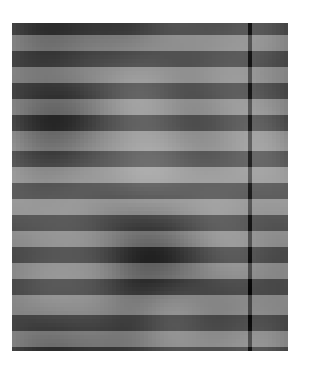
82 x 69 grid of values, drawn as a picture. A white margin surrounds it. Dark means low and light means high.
There is no overall slope. Stripes running across repeat 10 times from top to bottom. The top left is the ninth with the lowest average. Column 60 differs from the columns beside it.
